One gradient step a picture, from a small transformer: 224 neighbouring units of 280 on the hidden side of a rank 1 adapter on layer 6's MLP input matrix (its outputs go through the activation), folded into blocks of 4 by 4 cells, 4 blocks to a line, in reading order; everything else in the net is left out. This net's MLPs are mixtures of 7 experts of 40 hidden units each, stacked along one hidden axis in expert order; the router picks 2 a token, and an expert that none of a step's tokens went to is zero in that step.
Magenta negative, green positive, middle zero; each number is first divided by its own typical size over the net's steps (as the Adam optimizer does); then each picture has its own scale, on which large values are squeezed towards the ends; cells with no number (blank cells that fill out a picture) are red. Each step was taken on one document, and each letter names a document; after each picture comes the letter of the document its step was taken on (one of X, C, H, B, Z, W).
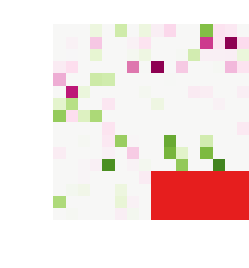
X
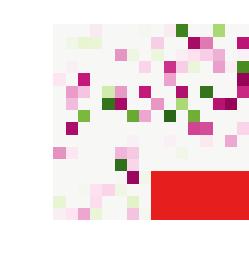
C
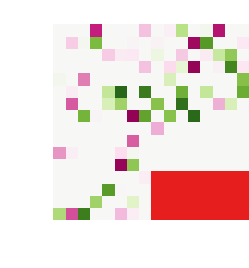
C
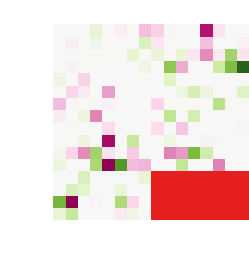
X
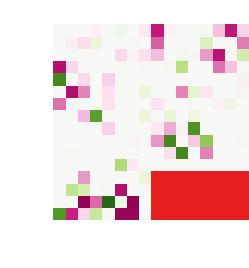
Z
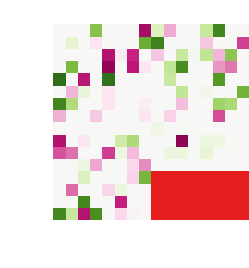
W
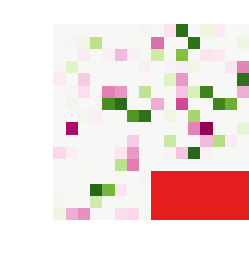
C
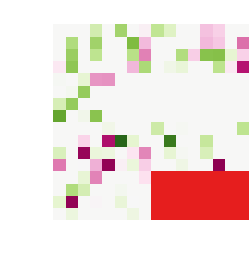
X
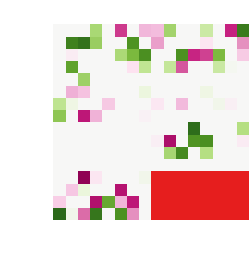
Z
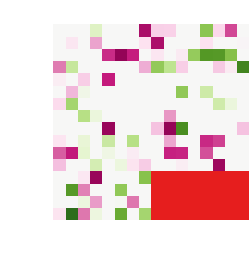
W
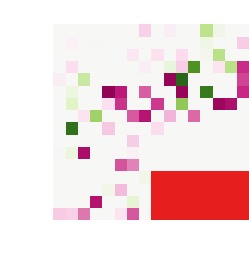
C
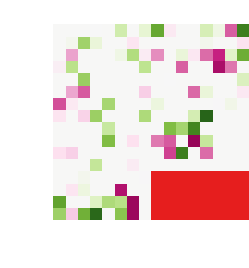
Z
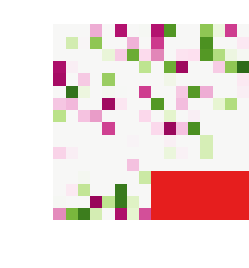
Z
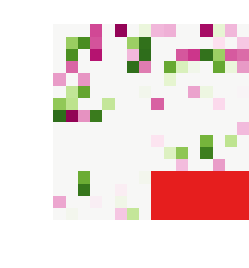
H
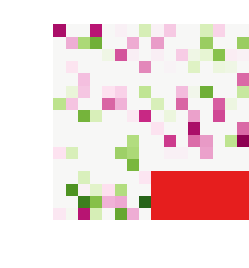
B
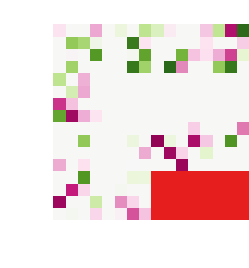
H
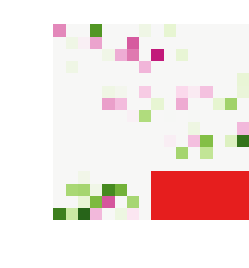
B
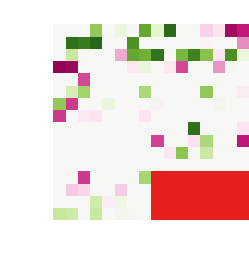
Z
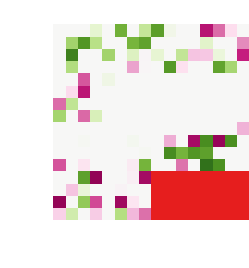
H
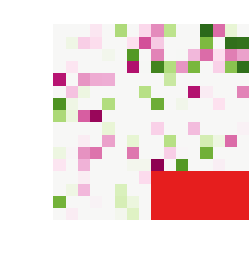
X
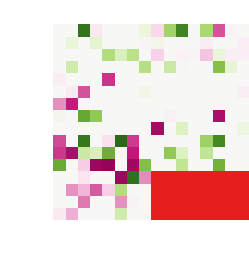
W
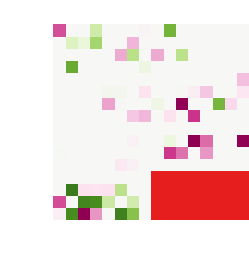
B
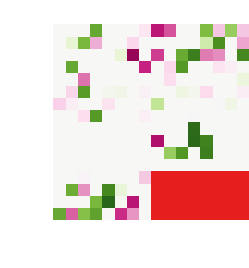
B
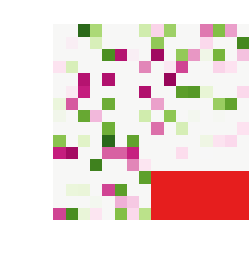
W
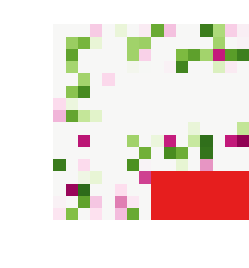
H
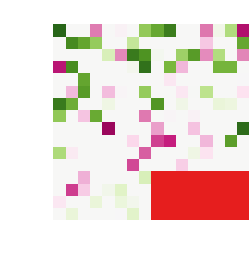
Z
